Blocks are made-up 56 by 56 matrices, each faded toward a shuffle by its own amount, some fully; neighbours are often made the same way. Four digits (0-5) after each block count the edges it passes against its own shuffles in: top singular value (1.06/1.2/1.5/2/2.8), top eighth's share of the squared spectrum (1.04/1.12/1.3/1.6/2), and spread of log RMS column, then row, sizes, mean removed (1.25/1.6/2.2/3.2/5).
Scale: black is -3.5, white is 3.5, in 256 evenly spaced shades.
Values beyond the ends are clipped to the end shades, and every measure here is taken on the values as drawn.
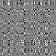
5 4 3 3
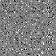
4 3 2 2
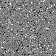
0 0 0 0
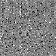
3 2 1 1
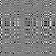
5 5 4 4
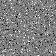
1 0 0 0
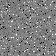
1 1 0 0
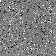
1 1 0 0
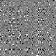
4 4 2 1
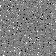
0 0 0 0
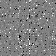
3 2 1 0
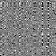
4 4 3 2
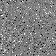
2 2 0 0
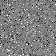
1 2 0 0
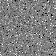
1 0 0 0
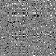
4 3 2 2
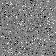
0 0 0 0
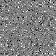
3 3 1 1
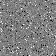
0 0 0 0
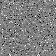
2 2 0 0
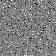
1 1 0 0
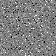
2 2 0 0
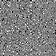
3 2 1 1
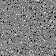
2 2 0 0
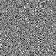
3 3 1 1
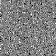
3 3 1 1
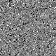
3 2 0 1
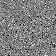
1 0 0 0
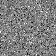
0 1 0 0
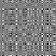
5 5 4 4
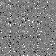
3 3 1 1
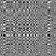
5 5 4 4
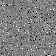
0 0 0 0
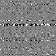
4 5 1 3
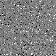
2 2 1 1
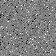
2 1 0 0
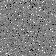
0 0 0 0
